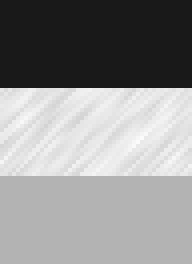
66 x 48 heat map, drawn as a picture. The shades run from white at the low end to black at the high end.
It is made of 3 by 1 panels. Panel 1,1: very high, flat. Panel 2,1: very low, slanting up to the right, faint in contrast. Panel 3,1: low, flat.
